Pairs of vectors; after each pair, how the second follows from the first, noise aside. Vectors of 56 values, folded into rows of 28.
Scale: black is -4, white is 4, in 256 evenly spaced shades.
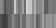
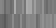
shrunk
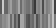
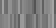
shrunk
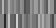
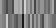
shuffled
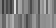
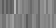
shrunk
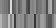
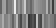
shuffled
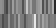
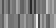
shuffled
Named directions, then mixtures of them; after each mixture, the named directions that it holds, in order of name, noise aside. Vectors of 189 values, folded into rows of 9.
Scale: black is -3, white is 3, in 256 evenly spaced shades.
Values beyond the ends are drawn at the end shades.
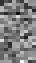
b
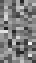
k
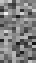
b, k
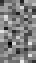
b, k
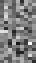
k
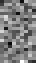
b, k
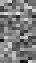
b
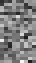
b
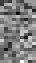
b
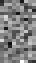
b, k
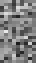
b, k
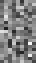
k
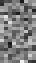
b, k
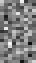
b, k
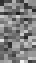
b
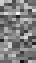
b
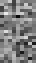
b, k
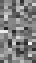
k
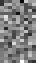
b, k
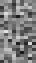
b, k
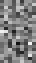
k
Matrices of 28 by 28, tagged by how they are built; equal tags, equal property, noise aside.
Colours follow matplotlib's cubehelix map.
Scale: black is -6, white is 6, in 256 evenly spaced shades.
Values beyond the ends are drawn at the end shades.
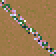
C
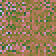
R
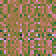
R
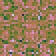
R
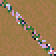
C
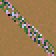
C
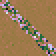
C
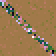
C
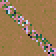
C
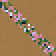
C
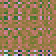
R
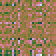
R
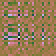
R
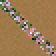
C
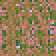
R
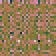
R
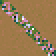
C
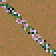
C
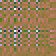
R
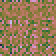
R
